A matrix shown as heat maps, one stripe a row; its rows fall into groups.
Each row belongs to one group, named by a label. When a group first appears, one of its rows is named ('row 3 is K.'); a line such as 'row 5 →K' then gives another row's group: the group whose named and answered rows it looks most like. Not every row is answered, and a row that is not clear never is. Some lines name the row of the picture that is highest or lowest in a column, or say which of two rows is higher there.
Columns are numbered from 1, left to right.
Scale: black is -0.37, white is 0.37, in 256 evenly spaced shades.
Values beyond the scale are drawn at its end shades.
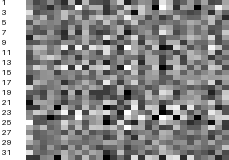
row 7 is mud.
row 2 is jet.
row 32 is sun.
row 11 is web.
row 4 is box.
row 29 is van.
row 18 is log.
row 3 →log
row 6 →mud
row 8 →web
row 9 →sun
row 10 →box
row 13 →sun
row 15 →sun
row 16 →web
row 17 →web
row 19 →mud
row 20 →mud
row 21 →web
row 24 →jet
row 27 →mud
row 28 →log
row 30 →mud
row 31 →log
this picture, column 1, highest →25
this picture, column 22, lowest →24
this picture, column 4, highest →12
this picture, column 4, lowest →24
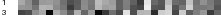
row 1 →van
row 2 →van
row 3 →sun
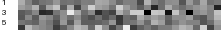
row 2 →box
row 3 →jet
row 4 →mud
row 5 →mud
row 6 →web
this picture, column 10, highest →6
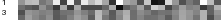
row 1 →box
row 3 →web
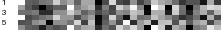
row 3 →jet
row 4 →log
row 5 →sun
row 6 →jet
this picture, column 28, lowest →5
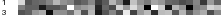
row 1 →log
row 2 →jet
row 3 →sun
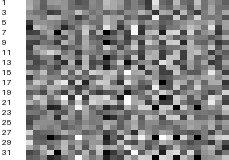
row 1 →van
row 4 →van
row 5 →web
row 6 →web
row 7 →sun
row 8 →mud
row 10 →web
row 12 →sun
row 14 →sun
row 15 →box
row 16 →web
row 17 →box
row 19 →mud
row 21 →box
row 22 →jet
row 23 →mud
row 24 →sun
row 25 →web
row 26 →web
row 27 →log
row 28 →jet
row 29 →log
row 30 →box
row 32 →jet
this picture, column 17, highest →28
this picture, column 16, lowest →27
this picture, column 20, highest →28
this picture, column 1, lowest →6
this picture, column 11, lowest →19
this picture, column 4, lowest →28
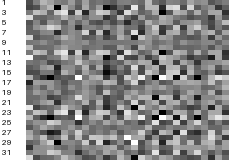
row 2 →sun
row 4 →log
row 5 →mud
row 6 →van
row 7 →sun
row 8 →log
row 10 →log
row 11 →box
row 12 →log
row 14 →sun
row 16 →jet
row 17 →web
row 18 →mud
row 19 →web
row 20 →jet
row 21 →sun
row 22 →log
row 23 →box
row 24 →jet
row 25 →van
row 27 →jet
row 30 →web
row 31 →van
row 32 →log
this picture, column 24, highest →2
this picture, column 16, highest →29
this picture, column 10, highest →28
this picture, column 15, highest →28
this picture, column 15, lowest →5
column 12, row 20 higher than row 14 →Yes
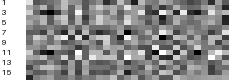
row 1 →log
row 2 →box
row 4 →box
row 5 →box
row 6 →mud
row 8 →box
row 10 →van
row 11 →jet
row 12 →box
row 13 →mud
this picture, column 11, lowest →7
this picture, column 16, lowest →1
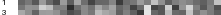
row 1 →mud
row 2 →van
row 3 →van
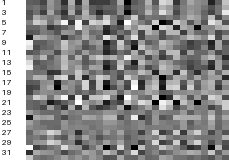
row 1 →mud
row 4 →web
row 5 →box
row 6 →jet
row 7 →sun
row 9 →log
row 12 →box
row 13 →log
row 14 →log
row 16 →box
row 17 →sun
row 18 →sun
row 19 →web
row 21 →jet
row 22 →mud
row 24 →web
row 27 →van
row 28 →mud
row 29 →van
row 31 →web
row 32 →log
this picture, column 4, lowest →21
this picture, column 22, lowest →21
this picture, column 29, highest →3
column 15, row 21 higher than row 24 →Yes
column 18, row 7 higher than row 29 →Yes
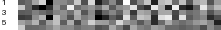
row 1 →sun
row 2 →jet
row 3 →sun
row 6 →log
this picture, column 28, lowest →4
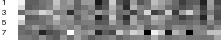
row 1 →log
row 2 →log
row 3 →van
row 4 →log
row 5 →log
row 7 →jet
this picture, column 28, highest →7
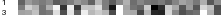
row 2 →box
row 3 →box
